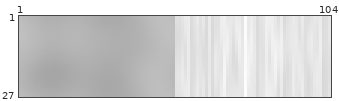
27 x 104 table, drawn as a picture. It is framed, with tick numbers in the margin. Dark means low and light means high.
It is made of 1 by 2 panels. Panel 1,1: high, smooth, faint in contrast. Panel 1,2: very high, streaked downward, faint in contrast.
